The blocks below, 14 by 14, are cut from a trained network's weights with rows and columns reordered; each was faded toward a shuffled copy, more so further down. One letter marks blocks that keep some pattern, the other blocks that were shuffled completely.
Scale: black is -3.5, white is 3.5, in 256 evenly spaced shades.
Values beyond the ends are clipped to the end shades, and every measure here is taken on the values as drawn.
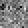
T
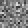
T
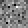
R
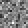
R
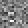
T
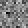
T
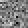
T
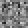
T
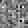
T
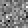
R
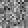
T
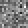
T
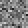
R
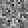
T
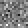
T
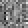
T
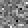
R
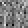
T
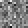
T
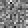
R
